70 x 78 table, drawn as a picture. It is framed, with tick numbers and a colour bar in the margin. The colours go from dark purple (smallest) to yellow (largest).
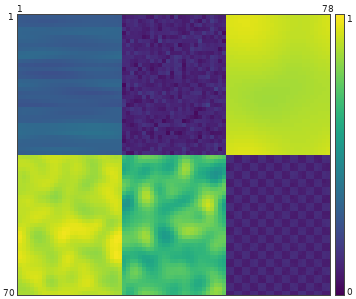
It is made of 2 by 3 panels. Panel 1,1: low, streaked across, faint in contrast. Panel 1,2: very low, fine-grained, faint in contrast. Panel 1,3: very high, smooth, faint in contrast. Panel 2,1: very high, blotchy, faint in contrast. Panel 2,2: high, blotchy. Panel 2,3: very low, checkered, faint in contrast.
